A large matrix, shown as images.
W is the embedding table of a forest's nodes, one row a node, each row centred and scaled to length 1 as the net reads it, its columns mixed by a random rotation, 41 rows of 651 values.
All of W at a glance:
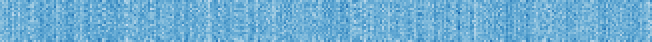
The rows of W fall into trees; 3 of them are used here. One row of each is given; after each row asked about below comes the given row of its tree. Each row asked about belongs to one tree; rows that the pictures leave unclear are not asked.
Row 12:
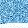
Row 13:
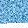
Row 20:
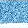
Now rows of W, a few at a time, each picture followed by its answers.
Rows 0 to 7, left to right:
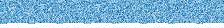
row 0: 13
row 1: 13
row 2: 20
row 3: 13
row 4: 20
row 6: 20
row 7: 20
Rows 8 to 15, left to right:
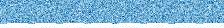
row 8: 13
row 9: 13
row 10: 20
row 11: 20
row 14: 13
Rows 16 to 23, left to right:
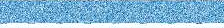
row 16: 20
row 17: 13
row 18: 20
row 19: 13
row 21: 20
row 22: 20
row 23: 12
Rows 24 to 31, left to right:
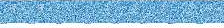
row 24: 13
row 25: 13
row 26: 12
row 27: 20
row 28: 20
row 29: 20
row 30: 20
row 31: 13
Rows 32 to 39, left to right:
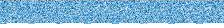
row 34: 20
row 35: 13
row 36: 13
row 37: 20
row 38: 13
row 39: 13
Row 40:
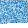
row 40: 13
